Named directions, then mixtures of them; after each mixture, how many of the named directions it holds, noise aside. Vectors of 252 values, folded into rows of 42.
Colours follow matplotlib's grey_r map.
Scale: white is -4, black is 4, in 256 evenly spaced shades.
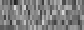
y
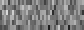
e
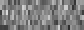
two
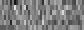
one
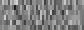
two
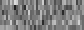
one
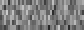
one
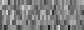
one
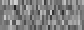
two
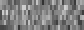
two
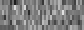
one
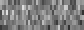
two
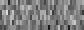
one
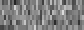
one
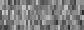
two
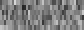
two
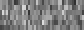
two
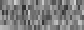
two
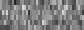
two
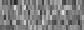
one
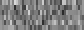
one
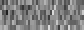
one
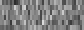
one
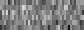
two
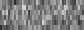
two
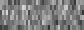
two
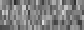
two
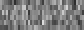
two
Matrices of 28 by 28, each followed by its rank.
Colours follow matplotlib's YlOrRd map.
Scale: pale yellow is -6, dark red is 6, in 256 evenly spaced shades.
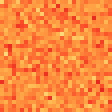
full rank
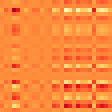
one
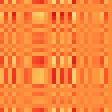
one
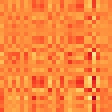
two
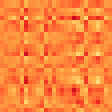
two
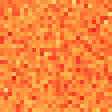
full rank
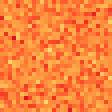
full rank
